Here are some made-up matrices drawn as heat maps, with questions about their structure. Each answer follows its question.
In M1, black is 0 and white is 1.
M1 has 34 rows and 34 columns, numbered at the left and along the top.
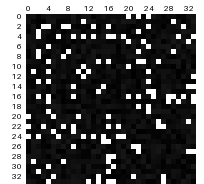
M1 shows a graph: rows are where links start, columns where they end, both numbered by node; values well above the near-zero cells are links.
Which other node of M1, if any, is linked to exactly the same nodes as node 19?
node 6
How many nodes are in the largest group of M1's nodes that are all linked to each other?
3
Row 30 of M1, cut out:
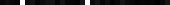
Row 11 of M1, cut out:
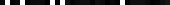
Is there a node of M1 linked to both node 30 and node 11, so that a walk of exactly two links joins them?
yes
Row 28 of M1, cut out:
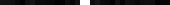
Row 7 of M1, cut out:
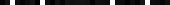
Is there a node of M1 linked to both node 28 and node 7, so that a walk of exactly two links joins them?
no
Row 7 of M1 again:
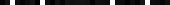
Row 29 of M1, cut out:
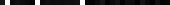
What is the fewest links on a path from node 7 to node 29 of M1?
1
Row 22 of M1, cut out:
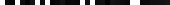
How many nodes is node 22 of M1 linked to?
8
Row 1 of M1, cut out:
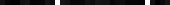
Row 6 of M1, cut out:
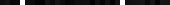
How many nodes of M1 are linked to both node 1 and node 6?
0
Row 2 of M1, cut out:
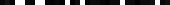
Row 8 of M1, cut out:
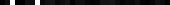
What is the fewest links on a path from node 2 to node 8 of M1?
1
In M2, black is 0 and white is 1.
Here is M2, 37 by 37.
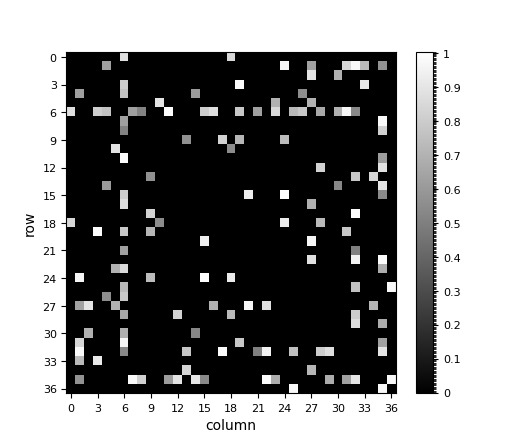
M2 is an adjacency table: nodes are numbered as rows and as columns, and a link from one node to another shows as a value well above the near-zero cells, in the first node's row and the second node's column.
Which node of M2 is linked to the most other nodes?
node 6
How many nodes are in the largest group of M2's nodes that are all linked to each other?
3
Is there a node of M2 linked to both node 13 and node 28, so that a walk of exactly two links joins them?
yes
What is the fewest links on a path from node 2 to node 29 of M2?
4
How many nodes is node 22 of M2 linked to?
3
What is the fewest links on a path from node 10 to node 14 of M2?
4
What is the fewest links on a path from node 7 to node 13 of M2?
3
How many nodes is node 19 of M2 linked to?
4
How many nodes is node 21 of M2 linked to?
2
